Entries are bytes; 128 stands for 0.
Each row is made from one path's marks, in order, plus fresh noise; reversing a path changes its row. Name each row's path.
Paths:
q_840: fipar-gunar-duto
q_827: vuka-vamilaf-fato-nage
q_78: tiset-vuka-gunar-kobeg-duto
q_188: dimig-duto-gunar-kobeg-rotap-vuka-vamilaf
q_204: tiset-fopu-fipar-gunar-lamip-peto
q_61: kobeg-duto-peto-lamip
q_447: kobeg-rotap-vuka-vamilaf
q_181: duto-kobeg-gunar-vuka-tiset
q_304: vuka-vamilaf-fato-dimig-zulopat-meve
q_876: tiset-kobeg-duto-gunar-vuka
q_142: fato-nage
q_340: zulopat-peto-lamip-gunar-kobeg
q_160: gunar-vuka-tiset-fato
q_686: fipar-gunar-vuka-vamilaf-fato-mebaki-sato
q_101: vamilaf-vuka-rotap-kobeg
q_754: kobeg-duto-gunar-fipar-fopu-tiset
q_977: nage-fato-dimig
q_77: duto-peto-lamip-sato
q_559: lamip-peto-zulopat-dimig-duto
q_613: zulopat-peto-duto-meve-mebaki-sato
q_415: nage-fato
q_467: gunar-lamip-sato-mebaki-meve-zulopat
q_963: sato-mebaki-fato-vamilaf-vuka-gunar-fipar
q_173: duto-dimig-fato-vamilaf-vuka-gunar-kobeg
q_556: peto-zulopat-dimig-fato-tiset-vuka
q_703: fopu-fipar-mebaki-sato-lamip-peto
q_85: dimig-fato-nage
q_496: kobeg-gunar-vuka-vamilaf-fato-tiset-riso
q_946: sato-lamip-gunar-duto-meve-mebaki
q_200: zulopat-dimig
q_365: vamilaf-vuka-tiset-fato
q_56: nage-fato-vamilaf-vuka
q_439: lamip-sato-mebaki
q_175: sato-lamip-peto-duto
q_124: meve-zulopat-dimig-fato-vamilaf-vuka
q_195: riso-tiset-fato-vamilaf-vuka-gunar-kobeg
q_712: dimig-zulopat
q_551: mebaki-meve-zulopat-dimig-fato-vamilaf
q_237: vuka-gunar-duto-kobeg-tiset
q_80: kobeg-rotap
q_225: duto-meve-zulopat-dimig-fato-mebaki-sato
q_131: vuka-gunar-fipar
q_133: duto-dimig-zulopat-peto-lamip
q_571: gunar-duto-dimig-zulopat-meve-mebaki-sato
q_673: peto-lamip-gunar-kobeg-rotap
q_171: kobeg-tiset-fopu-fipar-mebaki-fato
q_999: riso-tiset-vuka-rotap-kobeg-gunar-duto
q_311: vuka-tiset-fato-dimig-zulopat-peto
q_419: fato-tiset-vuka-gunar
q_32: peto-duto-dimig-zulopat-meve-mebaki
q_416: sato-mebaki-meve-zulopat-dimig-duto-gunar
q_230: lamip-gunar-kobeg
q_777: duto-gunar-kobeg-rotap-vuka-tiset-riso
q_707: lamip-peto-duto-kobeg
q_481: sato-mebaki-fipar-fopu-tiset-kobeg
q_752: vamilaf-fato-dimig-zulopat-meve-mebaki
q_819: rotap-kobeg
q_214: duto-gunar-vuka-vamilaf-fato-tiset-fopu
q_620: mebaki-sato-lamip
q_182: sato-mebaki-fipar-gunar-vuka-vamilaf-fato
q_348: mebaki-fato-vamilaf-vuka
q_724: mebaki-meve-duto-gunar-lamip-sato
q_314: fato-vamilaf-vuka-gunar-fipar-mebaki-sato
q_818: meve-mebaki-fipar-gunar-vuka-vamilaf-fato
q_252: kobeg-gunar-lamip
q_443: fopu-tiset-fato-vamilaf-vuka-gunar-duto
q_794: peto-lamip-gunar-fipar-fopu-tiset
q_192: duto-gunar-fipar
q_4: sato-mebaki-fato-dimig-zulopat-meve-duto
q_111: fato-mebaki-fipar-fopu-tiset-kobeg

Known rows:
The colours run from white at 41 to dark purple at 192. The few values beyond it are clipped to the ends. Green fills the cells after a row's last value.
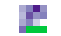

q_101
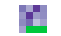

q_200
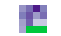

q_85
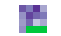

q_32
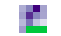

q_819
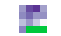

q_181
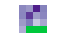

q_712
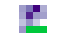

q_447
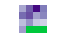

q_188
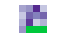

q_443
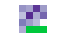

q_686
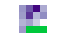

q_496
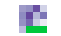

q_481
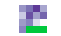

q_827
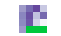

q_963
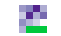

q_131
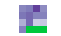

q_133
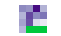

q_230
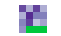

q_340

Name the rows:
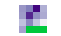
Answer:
q_80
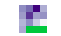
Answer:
q_252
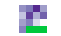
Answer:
q_304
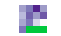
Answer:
q_365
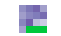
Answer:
q_415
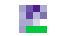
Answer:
q_237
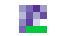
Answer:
q_314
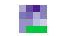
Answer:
q_571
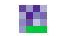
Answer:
q_556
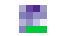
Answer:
q_777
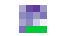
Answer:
q_214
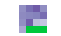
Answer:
q_977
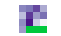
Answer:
q_111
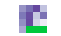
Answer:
q_4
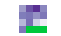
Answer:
q_173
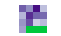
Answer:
q_673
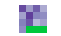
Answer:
q_613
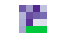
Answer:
q_707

